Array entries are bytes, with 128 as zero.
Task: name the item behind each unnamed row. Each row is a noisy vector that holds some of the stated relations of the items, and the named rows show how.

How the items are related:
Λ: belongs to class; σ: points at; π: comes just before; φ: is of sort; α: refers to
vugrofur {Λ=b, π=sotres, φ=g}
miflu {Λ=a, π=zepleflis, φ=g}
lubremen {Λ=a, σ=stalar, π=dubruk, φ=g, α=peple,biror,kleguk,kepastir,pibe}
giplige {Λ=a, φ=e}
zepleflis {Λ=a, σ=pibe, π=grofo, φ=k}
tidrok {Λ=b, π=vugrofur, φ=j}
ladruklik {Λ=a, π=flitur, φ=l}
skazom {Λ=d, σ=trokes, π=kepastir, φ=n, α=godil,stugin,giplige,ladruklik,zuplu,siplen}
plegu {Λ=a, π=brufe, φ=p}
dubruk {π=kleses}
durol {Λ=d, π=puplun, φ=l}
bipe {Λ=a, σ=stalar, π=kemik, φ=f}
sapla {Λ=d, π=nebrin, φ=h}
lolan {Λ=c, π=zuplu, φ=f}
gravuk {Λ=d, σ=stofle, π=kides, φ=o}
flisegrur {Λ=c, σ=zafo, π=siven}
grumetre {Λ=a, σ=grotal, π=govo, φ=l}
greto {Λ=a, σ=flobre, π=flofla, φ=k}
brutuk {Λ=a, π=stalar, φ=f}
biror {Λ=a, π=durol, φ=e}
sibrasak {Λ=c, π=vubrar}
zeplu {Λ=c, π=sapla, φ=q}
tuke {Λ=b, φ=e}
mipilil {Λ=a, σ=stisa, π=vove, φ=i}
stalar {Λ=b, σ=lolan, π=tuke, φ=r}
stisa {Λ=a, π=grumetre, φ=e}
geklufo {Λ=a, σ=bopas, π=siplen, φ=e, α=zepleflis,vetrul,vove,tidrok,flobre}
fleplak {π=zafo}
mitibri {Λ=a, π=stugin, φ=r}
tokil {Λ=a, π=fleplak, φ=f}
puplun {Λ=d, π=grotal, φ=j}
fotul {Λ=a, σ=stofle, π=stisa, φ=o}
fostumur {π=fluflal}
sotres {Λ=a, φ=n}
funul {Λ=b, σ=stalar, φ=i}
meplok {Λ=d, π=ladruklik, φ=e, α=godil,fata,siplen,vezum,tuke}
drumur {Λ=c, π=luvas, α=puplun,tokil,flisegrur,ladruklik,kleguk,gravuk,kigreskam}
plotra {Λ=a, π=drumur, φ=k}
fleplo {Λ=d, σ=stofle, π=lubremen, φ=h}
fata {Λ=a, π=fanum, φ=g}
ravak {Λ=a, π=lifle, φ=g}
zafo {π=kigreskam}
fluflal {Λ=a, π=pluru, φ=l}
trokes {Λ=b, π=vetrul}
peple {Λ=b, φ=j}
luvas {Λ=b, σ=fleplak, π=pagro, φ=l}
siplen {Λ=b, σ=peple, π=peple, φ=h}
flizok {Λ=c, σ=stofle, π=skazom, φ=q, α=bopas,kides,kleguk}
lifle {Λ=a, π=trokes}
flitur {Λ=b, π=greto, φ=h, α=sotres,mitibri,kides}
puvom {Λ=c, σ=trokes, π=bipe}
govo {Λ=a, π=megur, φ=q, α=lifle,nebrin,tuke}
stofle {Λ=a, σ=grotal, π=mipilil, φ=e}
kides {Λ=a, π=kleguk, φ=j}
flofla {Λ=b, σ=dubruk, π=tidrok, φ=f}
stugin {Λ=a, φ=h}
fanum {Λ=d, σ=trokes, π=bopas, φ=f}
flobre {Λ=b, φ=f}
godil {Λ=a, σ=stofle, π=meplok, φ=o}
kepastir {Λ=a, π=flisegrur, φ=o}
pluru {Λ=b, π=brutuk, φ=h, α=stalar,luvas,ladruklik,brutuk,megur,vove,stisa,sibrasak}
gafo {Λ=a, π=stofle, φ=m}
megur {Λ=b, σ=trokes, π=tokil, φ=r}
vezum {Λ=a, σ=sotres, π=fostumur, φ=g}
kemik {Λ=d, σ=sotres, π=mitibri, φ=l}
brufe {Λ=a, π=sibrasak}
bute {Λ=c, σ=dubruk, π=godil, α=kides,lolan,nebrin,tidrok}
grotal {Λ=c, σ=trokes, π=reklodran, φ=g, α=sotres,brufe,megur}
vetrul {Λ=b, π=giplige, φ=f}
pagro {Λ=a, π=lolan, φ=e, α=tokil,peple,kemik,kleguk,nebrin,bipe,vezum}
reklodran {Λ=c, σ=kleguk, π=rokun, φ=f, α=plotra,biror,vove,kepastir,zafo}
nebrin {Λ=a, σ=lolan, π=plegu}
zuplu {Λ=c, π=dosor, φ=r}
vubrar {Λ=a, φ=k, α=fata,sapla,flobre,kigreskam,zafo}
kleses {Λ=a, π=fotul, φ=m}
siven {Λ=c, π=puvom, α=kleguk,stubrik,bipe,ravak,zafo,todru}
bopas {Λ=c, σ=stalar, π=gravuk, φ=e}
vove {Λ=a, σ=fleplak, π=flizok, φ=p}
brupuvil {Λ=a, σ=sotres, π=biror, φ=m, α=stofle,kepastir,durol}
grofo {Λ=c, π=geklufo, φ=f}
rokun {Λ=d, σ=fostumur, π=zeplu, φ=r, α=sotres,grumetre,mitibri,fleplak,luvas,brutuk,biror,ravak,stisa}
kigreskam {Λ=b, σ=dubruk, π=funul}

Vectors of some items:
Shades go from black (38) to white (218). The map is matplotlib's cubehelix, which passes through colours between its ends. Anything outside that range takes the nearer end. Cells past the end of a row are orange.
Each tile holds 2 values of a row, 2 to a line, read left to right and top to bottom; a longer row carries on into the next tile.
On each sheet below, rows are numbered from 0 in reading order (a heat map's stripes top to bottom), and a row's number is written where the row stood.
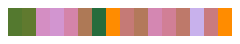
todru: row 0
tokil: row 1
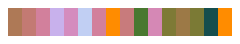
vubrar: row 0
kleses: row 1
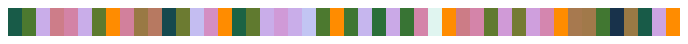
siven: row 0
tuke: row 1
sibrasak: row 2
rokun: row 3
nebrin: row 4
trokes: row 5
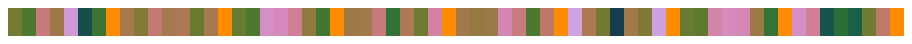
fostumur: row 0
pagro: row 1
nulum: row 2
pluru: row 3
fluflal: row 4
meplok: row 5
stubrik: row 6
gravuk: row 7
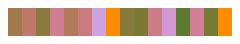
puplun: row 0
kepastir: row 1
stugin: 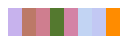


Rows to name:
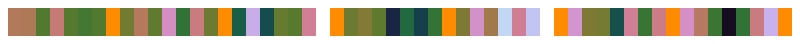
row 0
geklufo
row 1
greto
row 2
megur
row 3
flizok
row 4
plegu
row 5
lifle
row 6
siplen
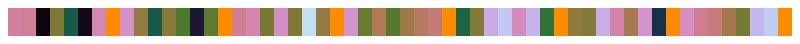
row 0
stofle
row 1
brupuvil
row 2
funul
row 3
giplige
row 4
fleplak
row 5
sotres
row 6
sapla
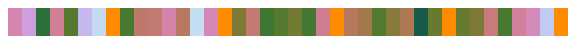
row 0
kemik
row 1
tidrok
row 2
luvas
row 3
zepleflis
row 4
zuplu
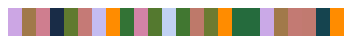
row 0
govo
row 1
grumetre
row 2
lolan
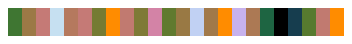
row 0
kides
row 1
vugrofur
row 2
skazom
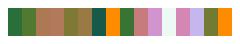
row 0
reklodran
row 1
brufe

